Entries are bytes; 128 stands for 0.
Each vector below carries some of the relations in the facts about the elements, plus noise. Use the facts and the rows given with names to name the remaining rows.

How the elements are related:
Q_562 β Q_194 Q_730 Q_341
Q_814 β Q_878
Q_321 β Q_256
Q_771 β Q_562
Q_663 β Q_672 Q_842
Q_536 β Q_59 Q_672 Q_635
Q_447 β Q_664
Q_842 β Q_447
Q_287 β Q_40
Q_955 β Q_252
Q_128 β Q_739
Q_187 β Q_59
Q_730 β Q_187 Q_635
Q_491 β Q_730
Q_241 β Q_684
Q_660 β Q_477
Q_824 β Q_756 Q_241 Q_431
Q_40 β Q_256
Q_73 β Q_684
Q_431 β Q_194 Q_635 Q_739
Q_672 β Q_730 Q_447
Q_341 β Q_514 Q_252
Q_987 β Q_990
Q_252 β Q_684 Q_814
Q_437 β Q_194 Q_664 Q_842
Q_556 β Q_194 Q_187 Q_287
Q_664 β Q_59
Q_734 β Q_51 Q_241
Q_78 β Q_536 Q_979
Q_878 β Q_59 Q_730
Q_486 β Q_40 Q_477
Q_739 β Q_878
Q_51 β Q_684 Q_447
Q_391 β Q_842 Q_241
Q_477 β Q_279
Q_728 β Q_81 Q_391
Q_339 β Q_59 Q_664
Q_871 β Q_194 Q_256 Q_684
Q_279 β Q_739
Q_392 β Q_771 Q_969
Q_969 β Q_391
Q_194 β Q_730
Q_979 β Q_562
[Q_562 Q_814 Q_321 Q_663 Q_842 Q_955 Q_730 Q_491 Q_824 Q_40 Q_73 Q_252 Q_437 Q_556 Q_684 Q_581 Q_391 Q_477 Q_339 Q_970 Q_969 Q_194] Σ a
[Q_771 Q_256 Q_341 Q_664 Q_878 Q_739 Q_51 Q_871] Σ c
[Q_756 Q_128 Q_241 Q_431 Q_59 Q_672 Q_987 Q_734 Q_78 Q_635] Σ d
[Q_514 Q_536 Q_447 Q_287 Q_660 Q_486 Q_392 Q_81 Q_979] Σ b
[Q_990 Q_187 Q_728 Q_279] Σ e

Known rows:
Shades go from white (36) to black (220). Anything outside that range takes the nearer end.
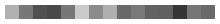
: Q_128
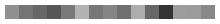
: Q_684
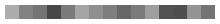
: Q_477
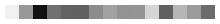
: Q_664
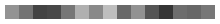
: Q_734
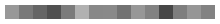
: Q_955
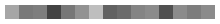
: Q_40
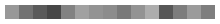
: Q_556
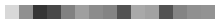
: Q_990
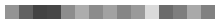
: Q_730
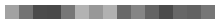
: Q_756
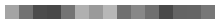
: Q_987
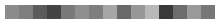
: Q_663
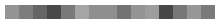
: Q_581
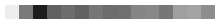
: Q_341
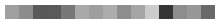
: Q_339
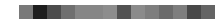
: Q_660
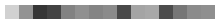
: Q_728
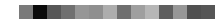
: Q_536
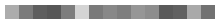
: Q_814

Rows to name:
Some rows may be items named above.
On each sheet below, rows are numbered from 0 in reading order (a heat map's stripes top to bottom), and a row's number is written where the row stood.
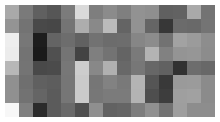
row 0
Q_814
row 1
Q_734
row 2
Q_341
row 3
Q_771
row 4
Q_128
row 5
Q_252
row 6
Q_252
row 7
Q_256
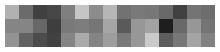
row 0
Q_431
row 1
Q_391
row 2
Q_491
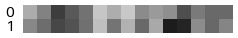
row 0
Q_59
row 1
Q_241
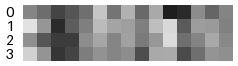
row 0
Q_241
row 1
Q_187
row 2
Q_194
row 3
Q_728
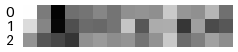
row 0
Q_878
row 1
Q_447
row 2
Q_562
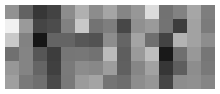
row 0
Q_730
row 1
Q_279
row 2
Q_51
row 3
Q_842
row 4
Q_969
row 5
Q_321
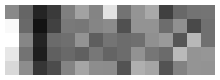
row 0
Q_672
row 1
Q_979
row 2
Q_739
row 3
Q_871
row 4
Q_990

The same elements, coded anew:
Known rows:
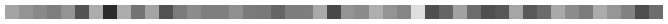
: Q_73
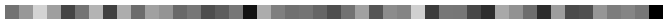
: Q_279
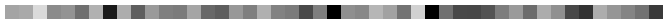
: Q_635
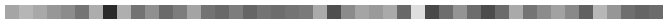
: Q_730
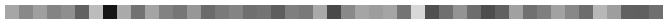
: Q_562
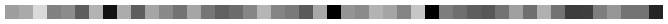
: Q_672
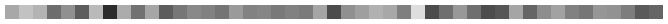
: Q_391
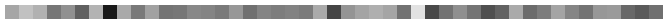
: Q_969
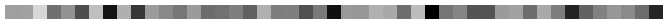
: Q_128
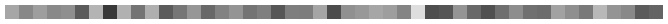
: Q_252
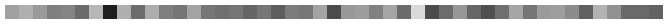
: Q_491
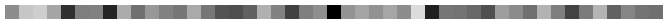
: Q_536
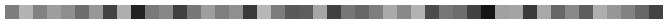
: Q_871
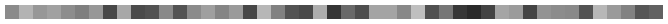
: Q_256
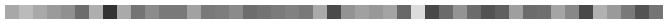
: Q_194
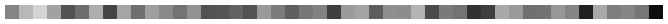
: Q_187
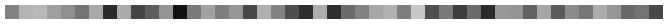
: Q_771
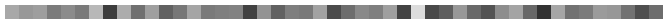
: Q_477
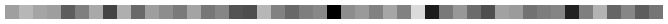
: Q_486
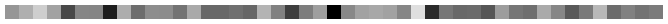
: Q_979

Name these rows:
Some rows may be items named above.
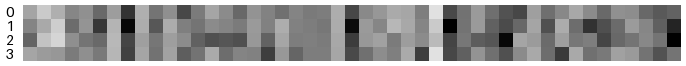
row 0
Q_842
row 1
Q_734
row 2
Q_728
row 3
Q_477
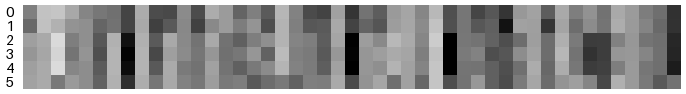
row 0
Q_664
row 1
Q_51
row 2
Q_672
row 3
Q_431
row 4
Q_672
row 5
Q_556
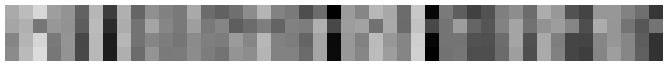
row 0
Q_59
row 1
Q_556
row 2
Q_241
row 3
Q_241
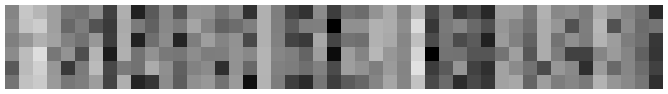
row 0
Q_878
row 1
Q_447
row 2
Q_341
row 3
Q_241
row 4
Q_990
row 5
Q_739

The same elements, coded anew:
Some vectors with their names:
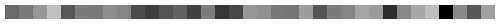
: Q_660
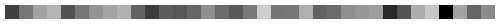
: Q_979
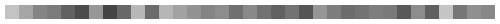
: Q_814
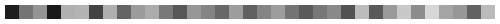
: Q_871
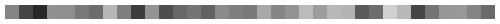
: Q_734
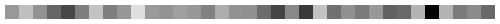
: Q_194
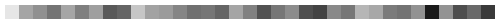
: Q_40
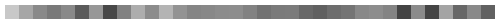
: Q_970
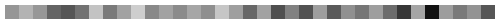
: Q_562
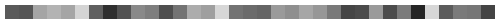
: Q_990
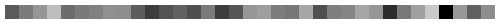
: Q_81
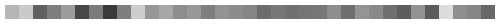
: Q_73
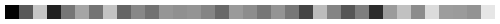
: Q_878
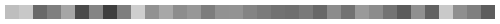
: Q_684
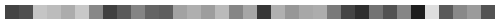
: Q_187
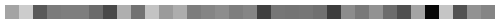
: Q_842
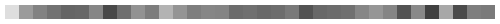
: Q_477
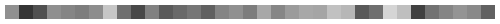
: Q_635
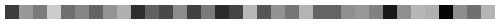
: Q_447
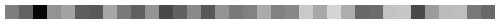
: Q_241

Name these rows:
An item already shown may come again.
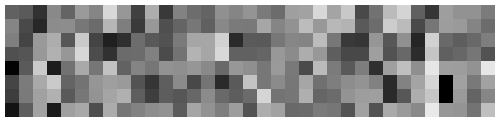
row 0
Q_672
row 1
Q_734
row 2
Q_279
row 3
Q_728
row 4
Q_878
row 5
Q_536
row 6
Q_979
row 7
Q_341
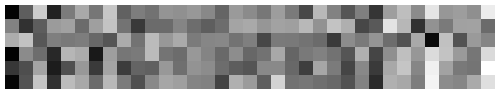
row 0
Q_878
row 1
Q_59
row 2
Q_842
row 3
Q_51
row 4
Q_739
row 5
Q_664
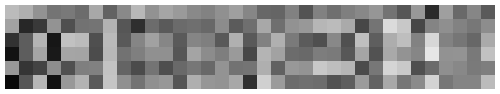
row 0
Q_556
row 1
Q_128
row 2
Q_256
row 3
Q_341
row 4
Q_431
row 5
Q_771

